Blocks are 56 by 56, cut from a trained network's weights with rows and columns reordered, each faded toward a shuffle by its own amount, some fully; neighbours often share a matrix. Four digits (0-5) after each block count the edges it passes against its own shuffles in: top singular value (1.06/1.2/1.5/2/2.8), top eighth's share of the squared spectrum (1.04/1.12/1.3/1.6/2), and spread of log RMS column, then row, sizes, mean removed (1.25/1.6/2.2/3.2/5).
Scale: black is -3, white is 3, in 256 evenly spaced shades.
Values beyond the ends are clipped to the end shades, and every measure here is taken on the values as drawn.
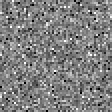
0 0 0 0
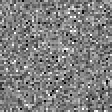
1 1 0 0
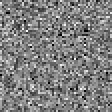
3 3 1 1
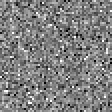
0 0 0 0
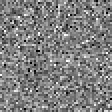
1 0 0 0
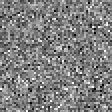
0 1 0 0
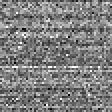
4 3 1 1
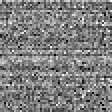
3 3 1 0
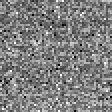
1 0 0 0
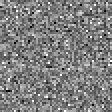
0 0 0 0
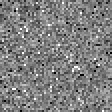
0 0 0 0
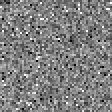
0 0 0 0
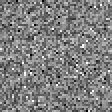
0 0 0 0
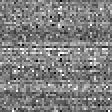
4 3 1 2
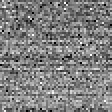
3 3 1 0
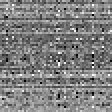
4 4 2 1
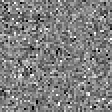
1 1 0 0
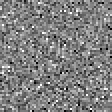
0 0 0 0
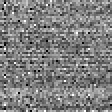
3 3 1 0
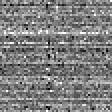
4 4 1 2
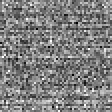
3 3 0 1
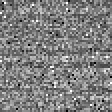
2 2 0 0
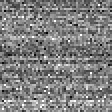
3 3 0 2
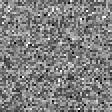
1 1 0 0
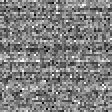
3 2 0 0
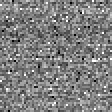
2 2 0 0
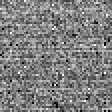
2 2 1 0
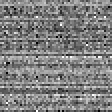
4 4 1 2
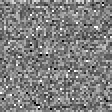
1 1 0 0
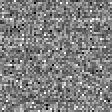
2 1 0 0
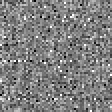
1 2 0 2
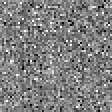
1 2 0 1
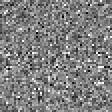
2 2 1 2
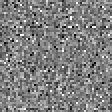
2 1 0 1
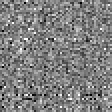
2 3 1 2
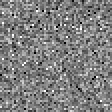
0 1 0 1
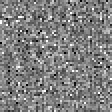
1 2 0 1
